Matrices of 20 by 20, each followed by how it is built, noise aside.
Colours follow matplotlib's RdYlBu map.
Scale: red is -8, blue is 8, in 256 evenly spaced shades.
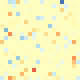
sparse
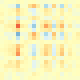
low rank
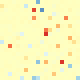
sparse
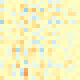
low rank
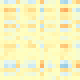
low rank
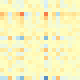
low rank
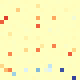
sparse
